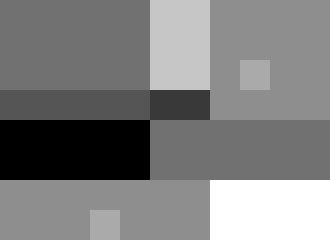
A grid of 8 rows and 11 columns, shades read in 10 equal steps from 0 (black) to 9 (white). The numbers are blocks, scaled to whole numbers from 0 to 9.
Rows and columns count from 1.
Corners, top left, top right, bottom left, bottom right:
4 5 5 9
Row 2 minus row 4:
1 1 1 1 1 5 5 0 0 0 0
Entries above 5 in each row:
2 2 3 0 0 0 4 5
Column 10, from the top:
5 5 5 5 4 4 9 9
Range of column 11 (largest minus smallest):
5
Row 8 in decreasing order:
9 9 9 9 6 5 5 5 5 5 5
